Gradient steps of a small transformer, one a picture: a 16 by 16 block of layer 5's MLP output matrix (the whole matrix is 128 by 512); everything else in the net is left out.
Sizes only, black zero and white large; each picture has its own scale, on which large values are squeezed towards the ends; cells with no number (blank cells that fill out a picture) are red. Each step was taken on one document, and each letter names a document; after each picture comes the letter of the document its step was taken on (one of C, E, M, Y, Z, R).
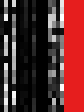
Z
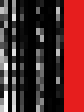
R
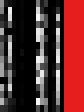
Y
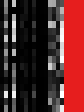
Z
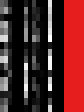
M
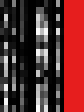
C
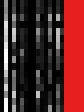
R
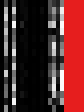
Z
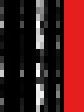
Y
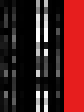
C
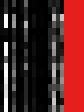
Z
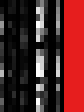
Y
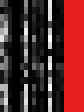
M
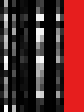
R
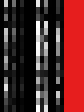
C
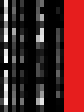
R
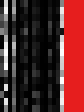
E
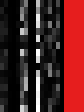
Y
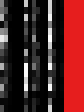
M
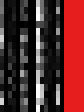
Y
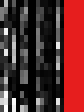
R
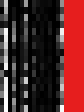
E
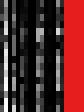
R
